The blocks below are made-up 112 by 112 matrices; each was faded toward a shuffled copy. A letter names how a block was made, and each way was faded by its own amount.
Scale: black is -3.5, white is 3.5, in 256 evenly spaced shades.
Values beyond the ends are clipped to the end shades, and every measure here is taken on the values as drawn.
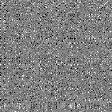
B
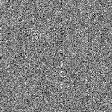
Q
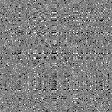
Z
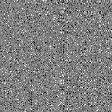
B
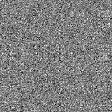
Q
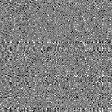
Z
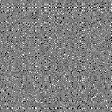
Z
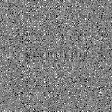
B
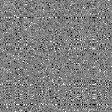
Z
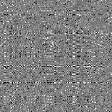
Z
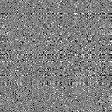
Z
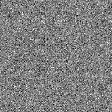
Q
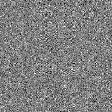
Q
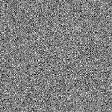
Q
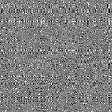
Z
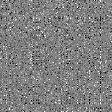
B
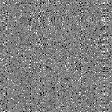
B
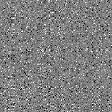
B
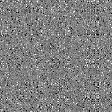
B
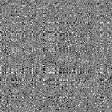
Z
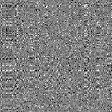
Z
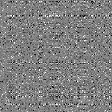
Z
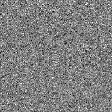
Q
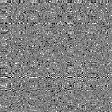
Z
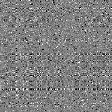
Z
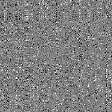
B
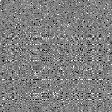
Z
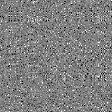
B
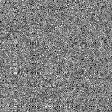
Q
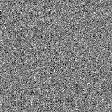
Q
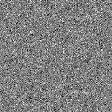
Q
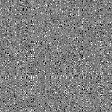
B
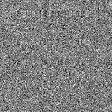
Q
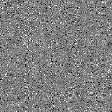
B
